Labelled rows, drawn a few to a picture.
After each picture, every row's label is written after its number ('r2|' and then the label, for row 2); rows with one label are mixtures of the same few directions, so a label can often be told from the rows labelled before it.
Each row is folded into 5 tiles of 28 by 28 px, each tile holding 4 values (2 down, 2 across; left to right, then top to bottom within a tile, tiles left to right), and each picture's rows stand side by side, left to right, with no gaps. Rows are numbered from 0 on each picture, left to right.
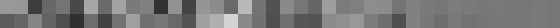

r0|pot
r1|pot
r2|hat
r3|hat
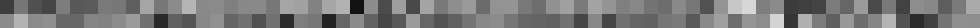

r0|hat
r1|hat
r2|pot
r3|hat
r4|hat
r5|pot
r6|pot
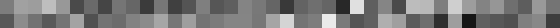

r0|pot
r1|hat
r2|pot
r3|hat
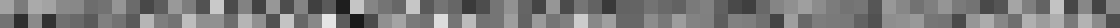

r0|hat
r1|pot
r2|pot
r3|hat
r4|hat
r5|pot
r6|hat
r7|pot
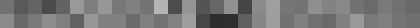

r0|pot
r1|pot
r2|pot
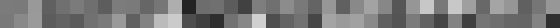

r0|hat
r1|hat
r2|hat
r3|hat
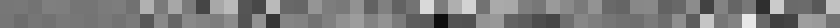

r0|hat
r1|hat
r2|pot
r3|hat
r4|hat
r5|pot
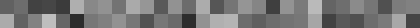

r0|pot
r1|pot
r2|hat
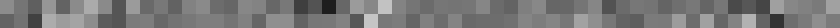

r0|hat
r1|hat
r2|pot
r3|hat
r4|hat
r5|pot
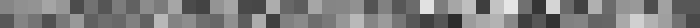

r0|pot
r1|hat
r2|pot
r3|hat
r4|pot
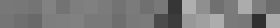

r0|hat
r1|hat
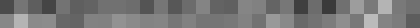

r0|hat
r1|hat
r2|pot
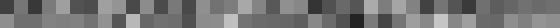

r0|hat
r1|pot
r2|pot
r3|hat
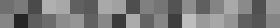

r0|hat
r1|hat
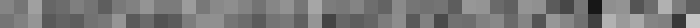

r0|hat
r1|hat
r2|hat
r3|hat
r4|hat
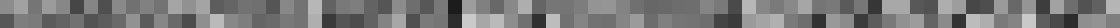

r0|pot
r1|pot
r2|hat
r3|hat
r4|pot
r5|hat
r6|hat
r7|pot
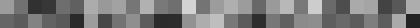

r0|pot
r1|hat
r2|hat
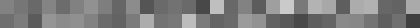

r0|hat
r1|pot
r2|hat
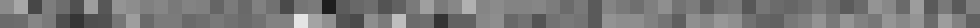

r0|pot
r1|pot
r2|hat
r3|hat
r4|hat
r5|hat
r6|pot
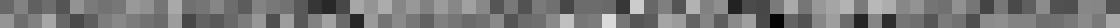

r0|pot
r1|hat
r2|pot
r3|pot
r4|pot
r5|pot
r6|hat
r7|hat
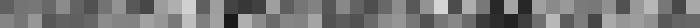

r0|hat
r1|pot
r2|hat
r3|pot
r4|hat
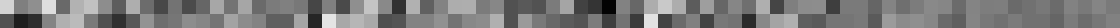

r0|hat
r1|pot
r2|hat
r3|pot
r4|pot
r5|pot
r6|hat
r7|pot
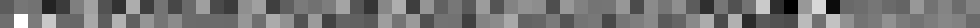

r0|hat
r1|hat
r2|hat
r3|pot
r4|pot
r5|hat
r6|pot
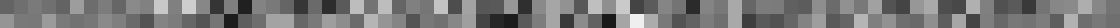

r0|pot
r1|pot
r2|pot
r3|pot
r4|pot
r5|hat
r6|hat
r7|pot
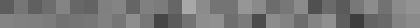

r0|hat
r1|hat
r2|pot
